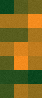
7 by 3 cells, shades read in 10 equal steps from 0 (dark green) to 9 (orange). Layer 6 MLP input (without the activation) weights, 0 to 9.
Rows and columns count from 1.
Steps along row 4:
up down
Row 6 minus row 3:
-2 -2 -6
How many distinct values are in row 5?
3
